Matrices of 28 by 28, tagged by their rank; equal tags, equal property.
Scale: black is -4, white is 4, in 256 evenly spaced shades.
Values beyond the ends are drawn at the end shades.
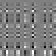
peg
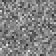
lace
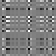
peg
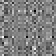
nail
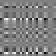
peg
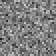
lace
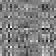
nail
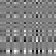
peg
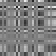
peg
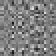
nail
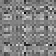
nail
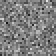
lace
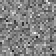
lace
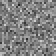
lace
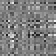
nail
